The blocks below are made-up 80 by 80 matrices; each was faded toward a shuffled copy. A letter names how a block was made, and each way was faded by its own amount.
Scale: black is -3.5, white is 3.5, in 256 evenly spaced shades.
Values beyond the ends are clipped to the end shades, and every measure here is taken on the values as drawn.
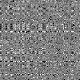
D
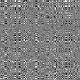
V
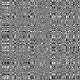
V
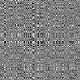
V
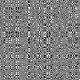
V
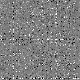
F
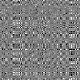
V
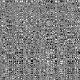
D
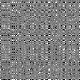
V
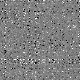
F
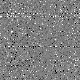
F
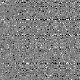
D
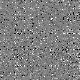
F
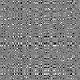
V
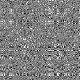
D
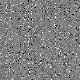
F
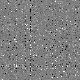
F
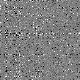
F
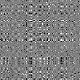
V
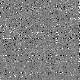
F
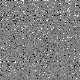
F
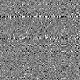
D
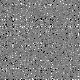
F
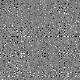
F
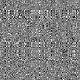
D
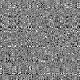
D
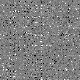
F
